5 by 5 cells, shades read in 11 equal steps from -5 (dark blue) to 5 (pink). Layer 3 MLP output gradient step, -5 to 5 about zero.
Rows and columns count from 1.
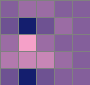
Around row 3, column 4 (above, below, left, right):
1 1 1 0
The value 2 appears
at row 4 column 1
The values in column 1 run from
-1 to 2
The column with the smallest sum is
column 2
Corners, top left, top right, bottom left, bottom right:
0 0 -1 0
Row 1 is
0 1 1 0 0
